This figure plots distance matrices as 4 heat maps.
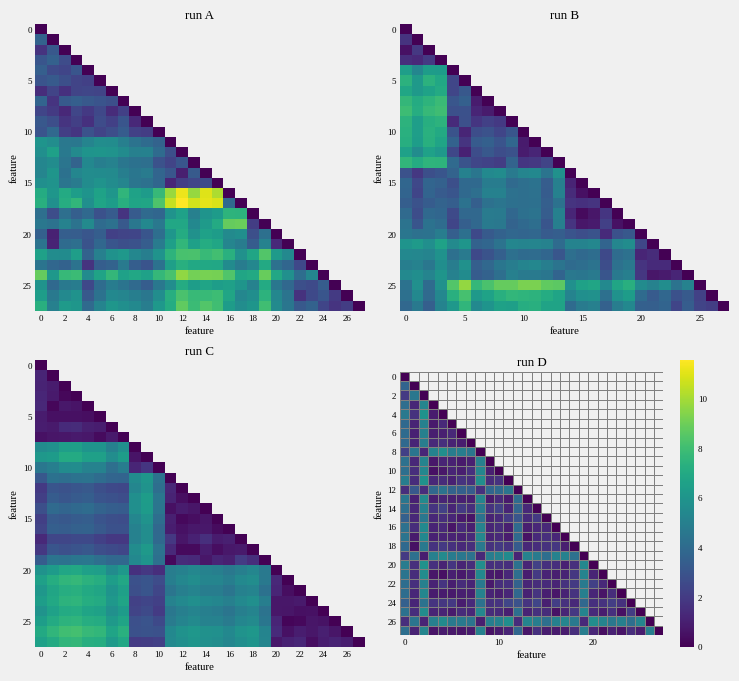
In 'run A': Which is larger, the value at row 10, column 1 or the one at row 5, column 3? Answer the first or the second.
the first
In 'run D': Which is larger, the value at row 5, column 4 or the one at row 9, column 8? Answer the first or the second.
the second
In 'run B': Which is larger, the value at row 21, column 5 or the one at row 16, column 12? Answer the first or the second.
the first
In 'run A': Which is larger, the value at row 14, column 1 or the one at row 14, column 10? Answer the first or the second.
the first
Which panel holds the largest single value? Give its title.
run A
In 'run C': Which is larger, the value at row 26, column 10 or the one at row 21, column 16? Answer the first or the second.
the second
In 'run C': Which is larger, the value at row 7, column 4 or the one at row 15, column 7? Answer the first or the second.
the second
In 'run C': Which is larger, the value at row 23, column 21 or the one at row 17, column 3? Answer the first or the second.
the second
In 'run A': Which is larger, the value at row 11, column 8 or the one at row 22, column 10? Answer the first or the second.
the second
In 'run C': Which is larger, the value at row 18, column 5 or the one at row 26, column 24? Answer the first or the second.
the first
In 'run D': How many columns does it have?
28
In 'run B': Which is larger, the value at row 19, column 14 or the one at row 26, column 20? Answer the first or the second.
the second
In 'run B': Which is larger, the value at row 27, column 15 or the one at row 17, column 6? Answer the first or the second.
the first
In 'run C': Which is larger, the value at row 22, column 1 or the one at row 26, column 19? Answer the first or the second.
the first
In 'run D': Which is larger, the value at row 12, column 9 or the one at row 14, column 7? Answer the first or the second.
the first
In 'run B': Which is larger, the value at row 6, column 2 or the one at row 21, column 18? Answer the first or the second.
the first
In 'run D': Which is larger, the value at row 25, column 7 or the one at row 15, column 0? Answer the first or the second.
the second
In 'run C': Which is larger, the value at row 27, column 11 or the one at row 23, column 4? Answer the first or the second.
the second
